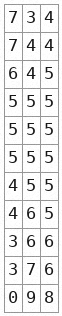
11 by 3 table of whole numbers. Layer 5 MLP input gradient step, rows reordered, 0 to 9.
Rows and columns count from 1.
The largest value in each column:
7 9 8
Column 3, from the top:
4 4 5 5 5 5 5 5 6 6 8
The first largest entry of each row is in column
1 1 1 1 1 1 2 2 2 2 2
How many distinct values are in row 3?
3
